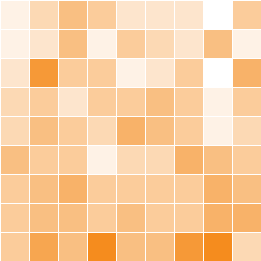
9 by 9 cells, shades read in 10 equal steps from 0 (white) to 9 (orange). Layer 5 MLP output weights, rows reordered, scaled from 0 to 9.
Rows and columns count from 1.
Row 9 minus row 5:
1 2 1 6 -1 0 4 8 0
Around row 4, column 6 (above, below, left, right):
2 5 4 4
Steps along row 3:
up down same down up up down up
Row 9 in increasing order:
3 4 5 5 5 7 8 9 9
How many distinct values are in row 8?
3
